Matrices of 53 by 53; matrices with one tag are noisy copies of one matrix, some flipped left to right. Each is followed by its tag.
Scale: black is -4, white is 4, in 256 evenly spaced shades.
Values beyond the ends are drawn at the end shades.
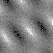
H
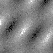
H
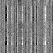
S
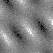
H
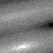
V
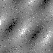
H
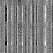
S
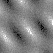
H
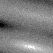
V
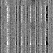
S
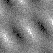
H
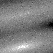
V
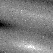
V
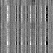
S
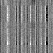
S
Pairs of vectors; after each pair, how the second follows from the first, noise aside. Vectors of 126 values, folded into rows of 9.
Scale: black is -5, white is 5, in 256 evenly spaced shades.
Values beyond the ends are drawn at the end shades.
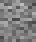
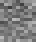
negated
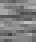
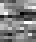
scaled up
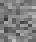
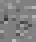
partly zeroed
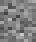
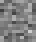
shuffled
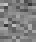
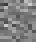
negated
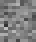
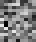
scaled up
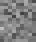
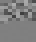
partly zeroed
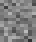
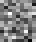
scaled up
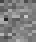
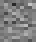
shuffled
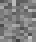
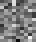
scaled up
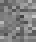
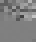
partly zeroed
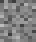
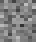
copied
